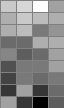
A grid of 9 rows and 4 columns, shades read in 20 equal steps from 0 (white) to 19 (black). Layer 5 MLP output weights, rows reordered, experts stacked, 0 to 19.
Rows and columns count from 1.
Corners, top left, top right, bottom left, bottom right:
4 7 7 12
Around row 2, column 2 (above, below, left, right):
3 5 6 5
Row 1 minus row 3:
-2 -2 -10 -1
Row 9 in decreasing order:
19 15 12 7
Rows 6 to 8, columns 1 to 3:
13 10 10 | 14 10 11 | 15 7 15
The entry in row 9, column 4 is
12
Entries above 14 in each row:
0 0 0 0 0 0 0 2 2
